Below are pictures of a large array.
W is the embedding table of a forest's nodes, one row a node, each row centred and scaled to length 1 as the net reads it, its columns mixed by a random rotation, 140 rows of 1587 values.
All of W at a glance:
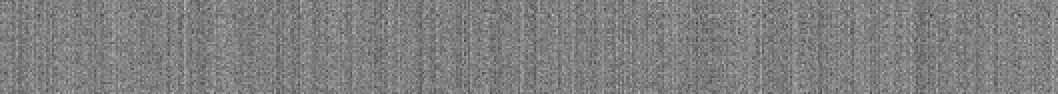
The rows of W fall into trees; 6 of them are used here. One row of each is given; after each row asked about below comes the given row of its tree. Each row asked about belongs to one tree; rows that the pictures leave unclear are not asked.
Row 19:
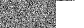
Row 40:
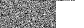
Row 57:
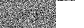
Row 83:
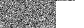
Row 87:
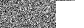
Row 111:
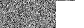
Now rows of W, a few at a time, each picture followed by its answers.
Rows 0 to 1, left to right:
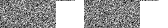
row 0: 87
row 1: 87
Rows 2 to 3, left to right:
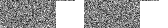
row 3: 57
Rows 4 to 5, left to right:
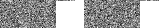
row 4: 40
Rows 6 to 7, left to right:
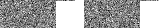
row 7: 19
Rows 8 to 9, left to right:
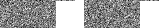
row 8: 87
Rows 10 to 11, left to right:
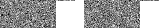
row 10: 40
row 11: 111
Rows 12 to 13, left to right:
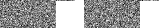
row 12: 87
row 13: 83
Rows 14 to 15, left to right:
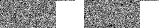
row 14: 83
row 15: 87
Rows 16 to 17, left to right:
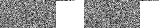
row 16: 57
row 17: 57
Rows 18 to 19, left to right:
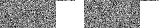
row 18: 57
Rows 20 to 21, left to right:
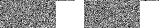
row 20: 83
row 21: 40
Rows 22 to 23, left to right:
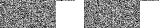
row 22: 40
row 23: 40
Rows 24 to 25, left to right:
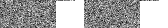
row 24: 40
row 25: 83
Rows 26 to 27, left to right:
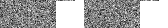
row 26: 40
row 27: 83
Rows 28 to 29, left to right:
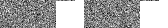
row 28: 57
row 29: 111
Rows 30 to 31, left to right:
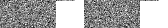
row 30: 87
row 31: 19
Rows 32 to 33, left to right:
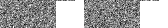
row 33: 83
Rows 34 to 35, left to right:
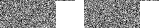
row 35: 83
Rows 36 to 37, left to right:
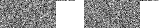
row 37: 57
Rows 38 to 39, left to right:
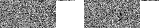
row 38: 40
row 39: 57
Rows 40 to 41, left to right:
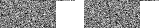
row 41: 57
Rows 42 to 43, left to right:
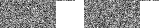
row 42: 19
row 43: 83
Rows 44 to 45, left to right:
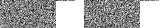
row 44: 83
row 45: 87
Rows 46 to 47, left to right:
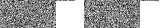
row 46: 83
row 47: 19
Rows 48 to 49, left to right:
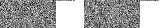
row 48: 19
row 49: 19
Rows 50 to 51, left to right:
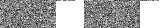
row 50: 83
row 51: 40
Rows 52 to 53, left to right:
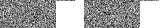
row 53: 87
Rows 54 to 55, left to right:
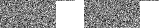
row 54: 87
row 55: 83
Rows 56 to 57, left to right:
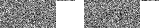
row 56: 57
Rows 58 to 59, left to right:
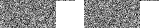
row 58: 83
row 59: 83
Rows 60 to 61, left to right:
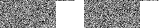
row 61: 83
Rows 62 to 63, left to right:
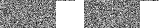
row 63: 19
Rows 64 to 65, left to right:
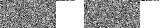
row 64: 111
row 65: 57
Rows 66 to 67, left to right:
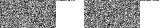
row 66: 40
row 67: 83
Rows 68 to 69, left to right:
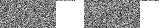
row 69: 57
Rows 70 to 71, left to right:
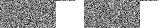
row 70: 83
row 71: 57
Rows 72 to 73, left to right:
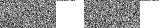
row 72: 57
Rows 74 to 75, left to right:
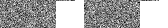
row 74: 111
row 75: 57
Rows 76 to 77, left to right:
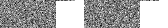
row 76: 57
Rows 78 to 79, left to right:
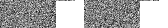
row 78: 40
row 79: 83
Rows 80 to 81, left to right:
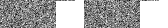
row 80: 83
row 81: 40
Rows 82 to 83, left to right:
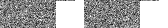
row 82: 83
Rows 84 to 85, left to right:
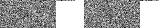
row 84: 40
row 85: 57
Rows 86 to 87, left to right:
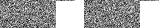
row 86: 87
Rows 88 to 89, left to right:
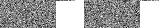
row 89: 40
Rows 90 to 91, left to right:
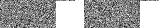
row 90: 83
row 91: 19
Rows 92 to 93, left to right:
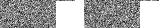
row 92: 87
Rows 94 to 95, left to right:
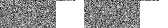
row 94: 40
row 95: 83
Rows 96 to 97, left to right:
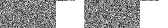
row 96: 57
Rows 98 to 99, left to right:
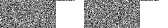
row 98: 19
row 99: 57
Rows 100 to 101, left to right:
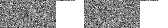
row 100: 40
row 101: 19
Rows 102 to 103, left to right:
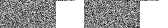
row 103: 40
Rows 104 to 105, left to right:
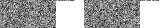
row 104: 111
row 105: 83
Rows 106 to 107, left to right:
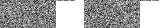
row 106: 57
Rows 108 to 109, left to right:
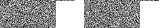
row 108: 87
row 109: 111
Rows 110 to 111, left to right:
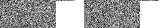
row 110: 87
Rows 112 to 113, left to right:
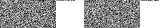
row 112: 40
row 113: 57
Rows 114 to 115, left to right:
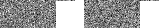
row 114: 57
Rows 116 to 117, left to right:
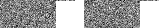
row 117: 87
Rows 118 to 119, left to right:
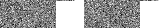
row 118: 19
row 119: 57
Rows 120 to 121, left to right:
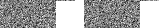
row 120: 83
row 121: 87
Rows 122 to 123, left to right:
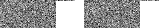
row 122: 57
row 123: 57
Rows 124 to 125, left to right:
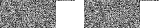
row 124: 19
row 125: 19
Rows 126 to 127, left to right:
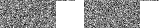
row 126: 83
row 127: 19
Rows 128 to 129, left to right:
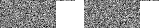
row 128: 40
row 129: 83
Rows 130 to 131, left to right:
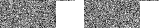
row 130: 40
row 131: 83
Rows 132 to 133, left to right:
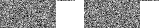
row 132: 40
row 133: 57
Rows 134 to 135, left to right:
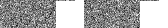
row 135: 111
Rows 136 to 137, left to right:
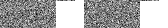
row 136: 57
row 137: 57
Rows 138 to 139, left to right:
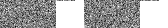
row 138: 57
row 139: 83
